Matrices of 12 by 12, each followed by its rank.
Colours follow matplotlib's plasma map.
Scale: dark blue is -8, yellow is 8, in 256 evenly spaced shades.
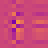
one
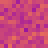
full rank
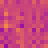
two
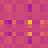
one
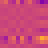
one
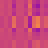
one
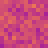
full rank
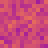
full rank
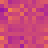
two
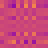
one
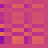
one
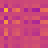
one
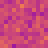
full rank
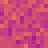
full rank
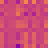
two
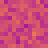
full rank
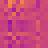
two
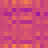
two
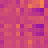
two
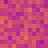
full rank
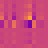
one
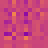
two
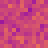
full rank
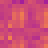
two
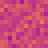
full rank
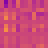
two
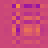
one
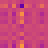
one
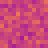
full rank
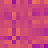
two
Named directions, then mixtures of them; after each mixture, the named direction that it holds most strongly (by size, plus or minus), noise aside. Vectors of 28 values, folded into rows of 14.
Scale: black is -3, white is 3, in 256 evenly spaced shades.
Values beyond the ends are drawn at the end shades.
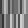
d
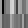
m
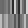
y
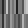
m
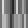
m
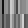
m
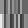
d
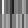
m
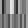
m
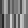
d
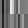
m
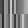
d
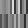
y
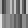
y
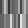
d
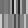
y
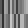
d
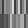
y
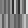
y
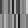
y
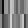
m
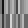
m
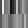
m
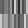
y
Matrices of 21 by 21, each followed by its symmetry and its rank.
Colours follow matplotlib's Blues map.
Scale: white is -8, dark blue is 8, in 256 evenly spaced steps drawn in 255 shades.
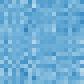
neither, rank three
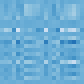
neither, rank two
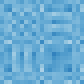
symmetric, rank two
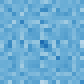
symmetric, rank three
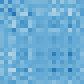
symmetric, rank two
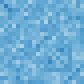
symmetric, full rank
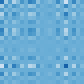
symmetric, rank one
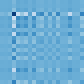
symmetric, rank one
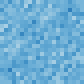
symmetric, full rank
